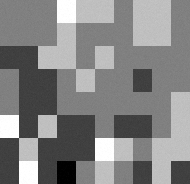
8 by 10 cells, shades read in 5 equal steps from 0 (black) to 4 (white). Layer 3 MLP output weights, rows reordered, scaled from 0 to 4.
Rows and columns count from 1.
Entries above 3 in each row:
1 0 0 0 0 1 1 1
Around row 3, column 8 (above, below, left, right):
3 1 2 2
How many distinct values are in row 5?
3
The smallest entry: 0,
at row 8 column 4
